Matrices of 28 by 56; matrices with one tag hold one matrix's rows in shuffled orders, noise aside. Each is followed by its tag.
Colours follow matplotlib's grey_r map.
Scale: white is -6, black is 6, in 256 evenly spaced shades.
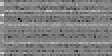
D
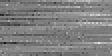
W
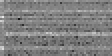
D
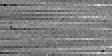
W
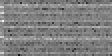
D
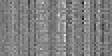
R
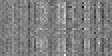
R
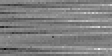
W
